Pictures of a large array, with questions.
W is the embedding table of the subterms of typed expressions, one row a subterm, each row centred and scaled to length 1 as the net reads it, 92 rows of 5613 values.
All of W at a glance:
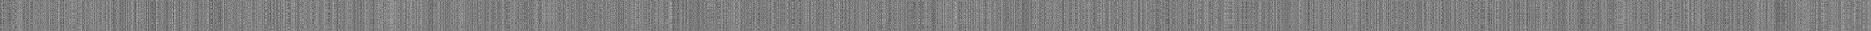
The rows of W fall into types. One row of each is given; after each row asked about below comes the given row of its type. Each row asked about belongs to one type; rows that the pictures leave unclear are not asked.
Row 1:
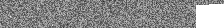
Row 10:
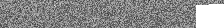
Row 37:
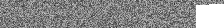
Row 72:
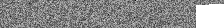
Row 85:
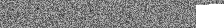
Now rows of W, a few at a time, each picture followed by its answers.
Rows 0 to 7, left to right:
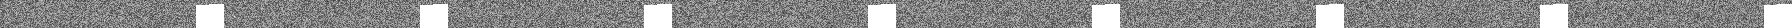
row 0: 72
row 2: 37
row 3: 1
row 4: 10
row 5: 85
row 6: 37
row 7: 85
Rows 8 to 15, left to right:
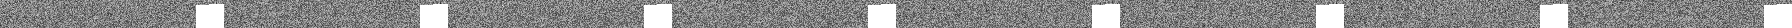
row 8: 10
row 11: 10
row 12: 85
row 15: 1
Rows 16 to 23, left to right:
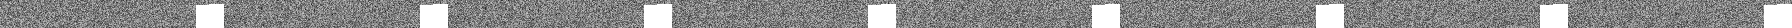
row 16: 1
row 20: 10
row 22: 72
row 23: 37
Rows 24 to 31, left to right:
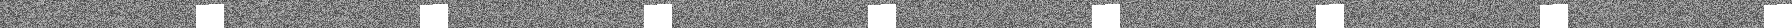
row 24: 1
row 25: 1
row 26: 37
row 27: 10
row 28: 37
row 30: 85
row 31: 10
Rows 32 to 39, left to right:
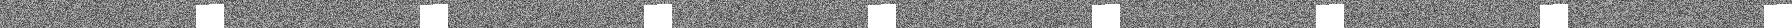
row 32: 85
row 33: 1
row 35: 10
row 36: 72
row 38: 85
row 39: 1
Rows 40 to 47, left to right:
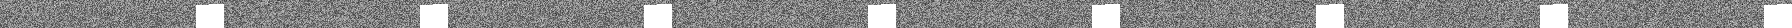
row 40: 10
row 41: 1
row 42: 10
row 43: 72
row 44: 72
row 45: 37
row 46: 85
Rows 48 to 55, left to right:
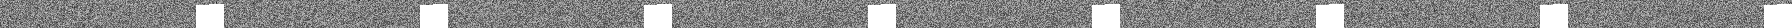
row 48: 72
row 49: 72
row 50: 10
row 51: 10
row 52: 10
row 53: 85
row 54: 85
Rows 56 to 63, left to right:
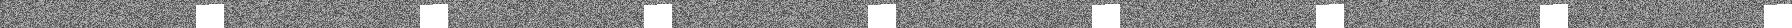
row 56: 72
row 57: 1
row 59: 1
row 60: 72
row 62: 72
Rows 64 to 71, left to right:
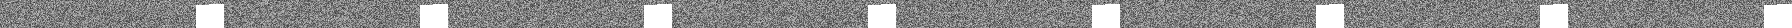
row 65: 1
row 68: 37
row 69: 72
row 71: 1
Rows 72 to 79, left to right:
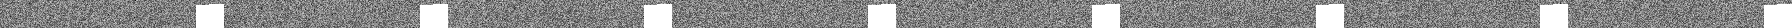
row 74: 10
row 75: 85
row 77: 10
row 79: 85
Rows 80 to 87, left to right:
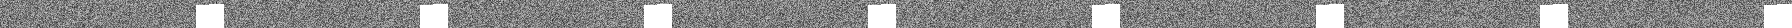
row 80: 72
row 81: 85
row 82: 37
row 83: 10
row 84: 10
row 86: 1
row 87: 1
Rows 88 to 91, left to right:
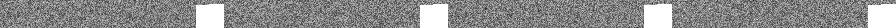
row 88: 85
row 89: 10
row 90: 85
